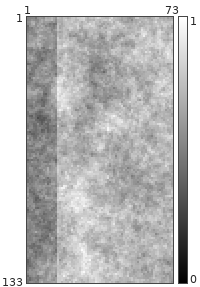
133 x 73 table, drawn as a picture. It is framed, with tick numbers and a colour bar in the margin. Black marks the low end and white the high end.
A vertical seam about 20% of the way across splits the table, and the right part is higher. The ninth with the highest average is the bottom middle. On average the colour sits 70% of the way up the scale. No regular stripes run through it.
